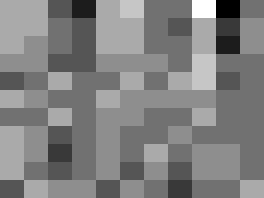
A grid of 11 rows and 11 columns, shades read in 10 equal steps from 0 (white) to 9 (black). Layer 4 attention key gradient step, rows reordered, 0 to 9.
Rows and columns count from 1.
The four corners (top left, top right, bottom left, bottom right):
3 5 6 3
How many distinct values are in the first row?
7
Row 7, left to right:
5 5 3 5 4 4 5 5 3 5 5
